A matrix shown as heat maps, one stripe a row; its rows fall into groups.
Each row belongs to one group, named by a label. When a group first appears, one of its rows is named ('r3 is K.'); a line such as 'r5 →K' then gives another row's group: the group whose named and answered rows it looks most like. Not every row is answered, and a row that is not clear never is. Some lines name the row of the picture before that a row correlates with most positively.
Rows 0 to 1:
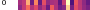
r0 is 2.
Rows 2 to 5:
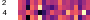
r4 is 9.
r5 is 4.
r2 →4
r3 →4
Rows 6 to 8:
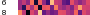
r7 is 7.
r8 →4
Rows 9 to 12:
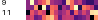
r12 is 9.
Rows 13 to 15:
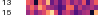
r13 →4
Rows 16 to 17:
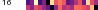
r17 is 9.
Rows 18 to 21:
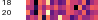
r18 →4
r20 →4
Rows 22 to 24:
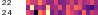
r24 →4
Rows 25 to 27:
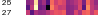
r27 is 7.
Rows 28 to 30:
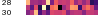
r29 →2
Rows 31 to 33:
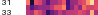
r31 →7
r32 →7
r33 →9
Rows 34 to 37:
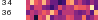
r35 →9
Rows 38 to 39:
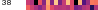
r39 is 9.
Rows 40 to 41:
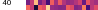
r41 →4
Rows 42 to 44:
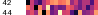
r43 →4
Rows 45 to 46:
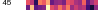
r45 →4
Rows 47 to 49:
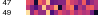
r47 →4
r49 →9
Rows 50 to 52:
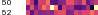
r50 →4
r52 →7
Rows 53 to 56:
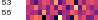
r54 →2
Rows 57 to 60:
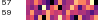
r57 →9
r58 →2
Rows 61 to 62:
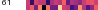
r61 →7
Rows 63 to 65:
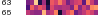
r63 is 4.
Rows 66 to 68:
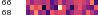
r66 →9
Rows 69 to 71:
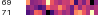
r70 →7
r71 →9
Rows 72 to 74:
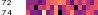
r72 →7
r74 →2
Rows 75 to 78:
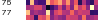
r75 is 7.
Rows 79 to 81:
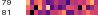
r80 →4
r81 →7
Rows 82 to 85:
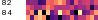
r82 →7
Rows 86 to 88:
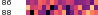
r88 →7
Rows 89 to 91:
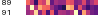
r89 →4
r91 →2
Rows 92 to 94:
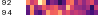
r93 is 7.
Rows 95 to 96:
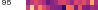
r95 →9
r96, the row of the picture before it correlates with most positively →92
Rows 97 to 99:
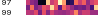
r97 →7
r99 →2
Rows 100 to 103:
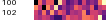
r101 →4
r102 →2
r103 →9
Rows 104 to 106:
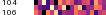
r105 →2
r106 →4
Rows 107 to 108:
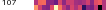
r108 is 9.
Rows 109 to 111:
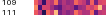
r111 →4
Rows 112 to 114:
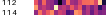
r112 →9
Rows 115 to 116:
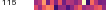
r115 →2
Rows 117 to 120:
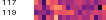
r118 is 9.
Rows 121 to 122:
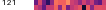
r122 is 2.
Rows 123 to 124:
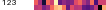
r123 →4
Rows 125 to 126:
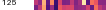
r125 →2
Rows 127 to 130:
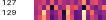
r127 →2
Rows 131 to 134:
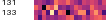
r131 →7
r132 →4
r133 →2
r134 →7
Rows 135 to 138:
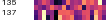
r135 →9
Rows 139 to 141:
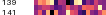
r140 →9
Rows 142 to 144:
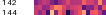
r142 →9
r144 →2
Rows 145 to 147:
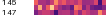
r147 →9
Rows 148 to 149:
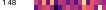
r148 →2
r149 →9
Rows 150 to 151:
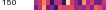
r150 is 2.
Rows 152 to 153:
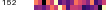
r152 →4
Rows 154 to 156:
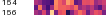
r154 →7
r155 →7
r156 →2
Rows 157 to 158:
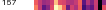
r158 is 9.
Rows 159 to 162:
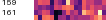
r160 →7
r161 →9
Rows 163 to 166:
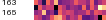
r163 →4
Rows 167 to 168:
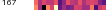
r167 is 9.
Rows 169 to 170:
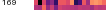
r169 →7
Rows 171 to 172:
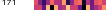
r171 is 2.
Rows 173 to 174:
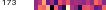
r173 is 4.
